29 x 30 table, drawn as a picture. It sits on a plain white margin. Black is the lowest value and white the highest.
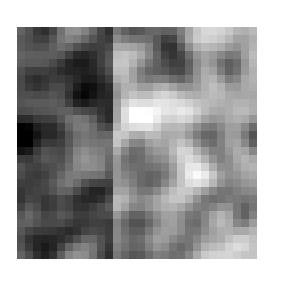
The right part is higher, past a seam about 40% of the way across. The texture is blotchy. On average the colour sits 50% of the way up the scale.
